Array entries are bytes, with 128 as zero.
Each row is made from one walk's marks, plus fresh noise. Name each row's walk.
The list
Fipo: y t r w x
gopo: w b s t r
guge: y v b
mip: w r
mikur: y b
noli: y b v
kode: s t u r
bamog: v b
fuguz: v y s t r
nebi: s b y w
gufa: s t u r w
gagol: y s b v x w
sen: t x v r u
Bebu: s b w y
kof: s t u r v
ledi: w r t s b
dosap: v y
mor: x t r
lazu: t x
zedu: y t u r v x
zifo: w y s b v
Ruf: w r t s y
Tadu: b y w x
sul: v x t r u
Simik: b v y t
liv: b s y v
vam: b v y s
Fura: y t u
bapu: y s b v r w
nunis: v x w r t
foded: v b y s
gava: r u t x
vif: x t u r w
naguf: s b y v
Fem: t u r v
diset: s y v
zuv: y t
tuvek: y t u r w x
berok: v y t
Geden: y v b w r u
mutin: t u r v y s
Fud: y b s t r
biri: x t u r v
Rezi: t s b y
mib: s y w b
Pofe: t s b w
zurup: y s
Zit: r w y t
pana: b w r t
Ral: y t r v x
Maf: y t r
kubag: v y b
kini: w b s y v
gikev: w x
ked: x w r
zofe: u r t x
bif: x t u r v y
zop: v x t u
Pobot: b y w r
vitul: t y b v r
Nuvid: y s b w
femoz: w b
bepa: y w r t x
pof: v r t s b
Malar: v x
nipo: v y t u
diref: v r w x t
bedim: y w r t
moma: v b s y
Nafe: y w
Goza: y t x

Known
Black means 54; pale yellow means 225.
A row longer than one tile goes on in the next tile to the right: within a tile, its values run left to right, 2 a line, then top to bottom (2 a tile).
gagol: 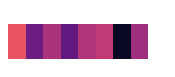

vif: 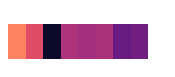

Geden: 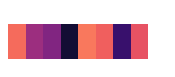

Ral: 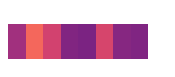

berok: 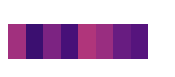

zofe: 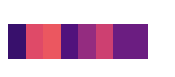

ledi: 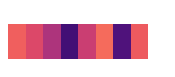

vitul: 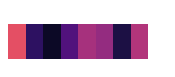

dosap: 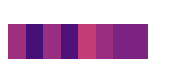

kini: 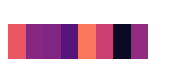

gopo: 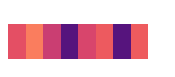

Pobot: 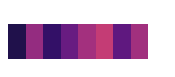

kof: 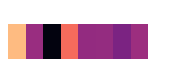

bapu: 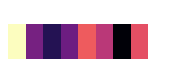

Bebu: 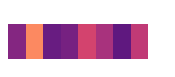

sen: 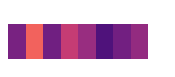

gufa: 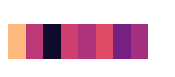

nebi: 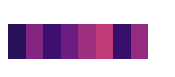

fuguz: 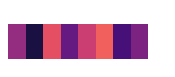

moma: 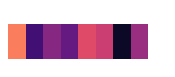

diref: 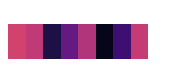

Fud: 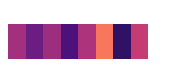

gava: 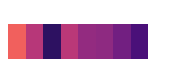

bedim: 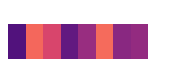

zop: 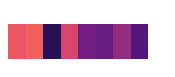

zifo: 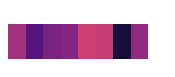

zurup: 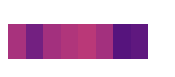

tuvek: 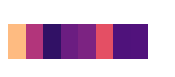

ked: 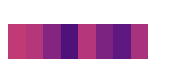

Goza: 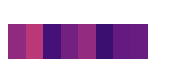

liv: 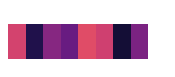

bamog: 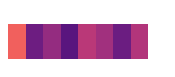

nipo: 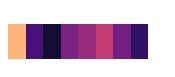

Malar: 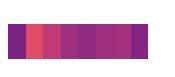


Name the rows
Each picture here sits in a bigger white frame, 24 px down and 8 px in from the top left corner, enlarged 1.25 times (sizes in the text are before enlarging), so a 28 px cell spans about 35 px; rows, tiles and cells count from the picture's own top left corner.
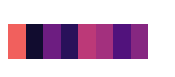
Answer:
Simik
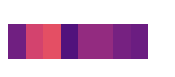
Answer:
mor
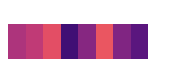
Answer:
Maf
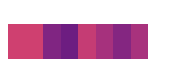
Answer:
mip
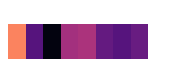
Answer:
bif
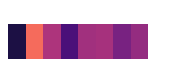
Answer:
bepa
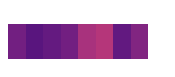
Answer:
mikur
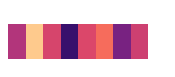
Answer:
pana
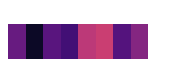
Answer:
kubag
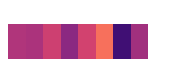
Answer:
Ruf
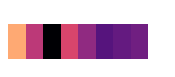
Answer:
biri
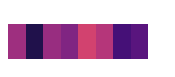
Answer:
diset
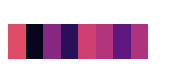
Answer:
guge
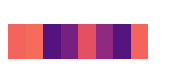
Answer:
Pofe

